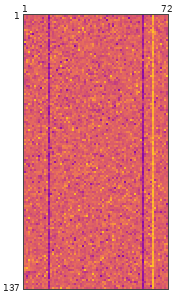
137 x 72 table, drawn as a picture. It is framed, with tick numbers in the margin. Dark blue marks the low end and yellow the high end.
Slope: none. Average level on the scale: 60%. Odd lines: columns 13, 60 and 65. Histogram: heavy tails on both sides.
